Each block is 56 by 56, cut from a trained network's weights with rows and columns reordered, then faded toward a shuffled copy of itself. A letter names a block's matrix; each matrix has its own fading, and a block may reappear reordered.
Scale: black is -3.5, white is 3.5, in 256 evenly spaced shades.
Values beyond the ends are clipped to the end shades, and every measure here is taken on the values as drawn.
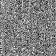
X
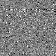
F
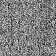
X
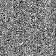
X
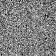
X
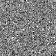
F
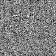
F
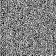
X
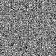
X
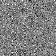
F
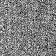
X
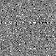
F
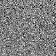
F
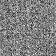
X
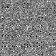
F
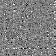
F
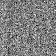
X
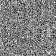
X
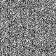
X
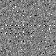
F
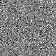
F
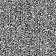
X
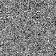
F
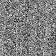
X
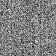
X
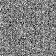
X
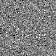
F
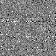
F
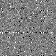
F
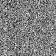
X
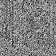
X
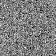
X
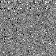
F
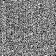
X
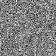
F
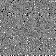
F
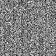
X
